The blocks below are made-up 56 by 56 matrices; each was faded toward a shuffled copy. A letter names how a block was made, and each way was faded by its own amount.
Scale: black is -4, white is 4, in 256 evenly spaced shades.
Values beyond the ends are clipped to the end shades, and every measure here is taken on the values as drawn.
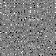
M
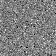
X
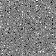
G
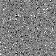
G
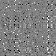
M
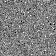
X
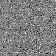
G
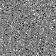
G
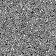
X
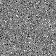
X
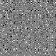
M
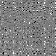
M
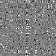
M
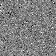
X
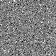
X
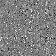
G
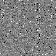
G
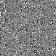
G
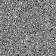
X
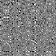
M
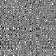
M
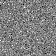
X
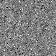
X
